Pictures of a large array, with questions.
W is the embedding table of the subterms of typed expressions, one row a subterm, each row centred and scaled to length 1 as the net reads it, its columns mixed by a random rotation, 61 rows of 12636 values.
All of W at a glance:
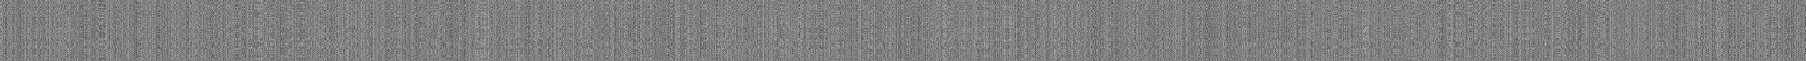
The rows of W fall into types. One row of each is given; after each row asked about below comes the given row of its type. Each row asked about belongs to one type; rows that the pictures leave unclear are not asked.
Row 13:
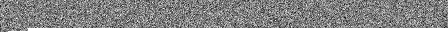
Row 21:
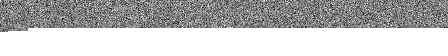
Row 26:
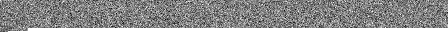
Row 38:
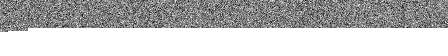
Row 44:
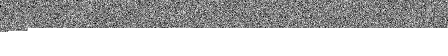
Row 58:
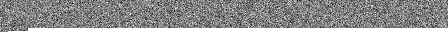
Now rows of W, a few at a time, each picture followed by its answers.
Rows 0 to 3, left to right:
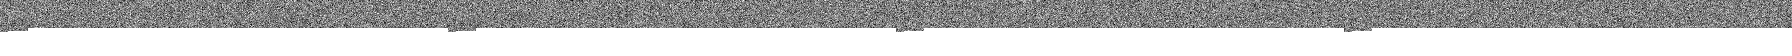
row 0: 58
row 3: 13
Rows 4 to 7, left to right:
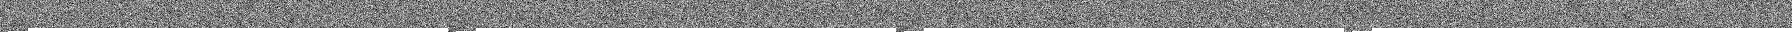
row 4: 58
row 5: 26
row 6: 26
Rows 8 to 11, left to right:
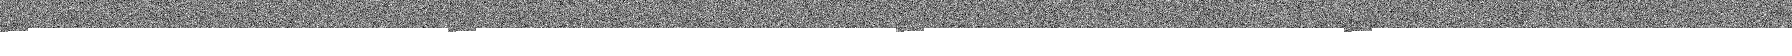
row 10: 38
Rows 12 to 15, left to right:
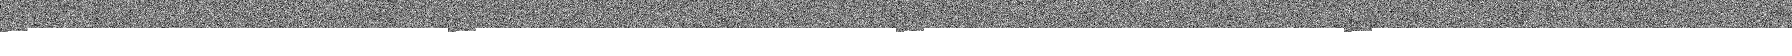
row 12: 44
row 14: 21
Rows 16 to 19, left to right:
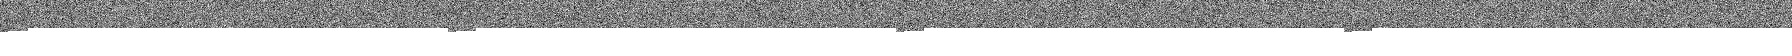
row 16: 21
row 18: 58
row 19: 58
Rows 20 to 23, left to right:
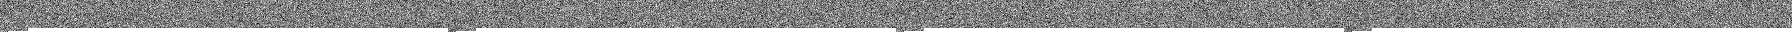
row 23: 26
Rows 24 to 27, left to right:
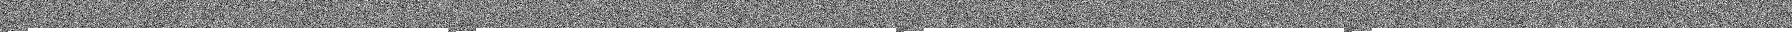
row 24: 38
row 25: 58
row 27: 26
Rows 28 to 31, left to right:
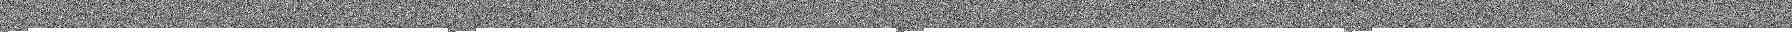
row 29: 13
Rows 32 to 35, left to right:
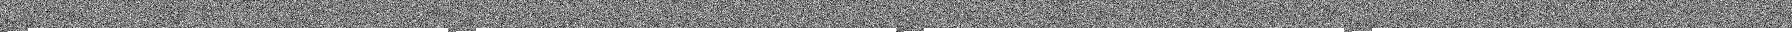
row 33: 58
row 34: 26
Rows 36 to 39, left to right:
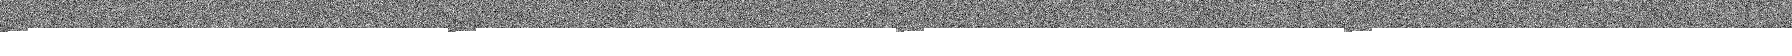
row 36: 26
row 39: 38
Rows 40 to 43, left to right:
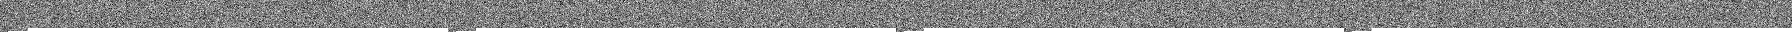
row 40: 26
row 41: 21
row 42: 13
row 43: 44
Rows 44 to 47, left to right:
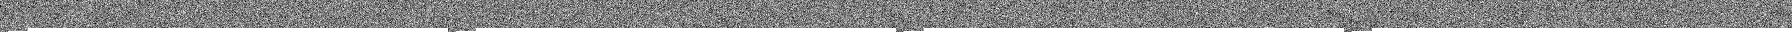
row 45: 13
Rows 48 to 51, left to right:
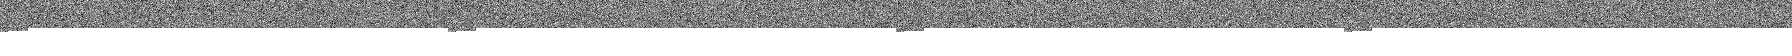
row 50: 21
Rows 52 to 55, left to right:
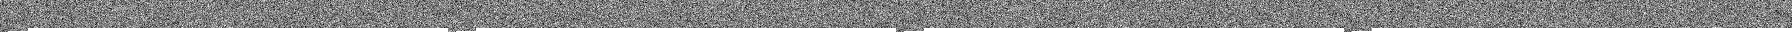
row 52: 21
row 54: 21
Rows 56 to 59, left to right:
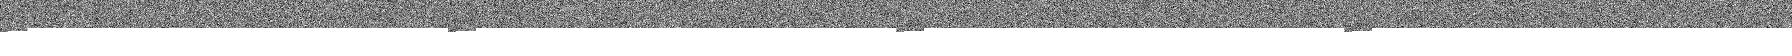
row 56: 44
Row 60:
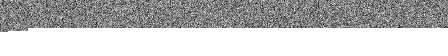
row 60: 21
